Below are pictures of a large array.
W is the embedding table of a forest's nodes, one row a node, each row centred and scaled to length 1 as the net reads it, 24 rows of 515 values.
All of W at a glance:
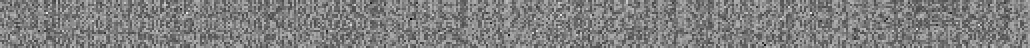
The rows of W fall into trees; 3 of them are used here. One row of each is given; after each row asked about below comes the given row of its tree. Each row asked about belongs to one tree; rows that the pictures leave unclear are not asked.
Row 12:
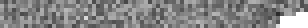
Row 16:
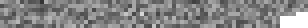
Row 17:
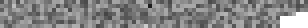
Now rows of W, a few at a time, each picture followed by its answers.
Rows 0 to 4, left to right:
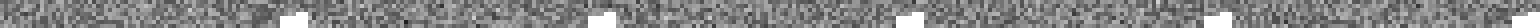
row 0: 12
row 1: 12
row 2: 16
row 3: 12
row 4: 12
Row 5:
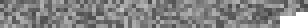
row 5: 12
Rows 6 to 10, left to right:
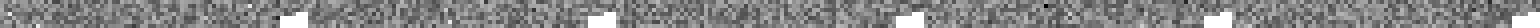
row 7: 17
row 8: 17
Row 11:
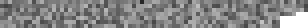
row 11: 12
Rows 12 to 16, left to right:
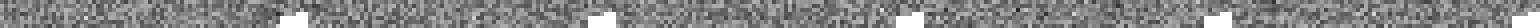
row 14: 17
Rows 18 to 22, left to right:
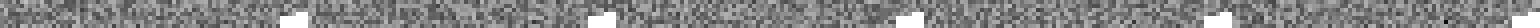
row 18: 17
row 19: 17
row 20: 12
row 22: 16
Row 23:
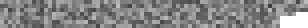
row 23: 16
